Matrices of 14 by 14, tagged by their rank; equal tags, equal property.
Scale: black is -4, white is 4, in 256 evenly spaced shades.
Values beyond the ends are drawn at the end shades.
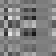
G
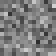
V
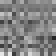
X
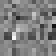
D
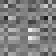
X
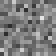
V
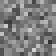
V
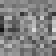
D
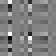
G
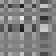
G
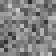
V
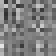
D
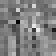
D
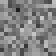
V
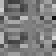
X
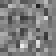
D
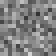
V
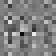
X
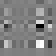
G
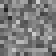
V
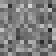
D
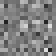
D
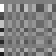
G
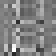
X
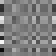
G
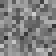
V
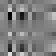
G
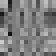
X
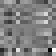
X
